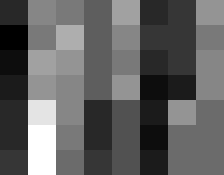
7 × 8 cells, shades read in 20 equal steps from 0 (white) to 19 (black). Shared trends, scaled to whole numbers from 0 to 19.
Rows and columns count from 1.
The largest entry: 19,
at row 2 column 1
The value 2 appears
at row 5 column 2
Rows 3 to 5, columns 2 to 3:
7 8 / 8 9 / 2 9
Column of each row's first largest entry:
1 1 1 6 6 6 6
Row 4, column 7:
17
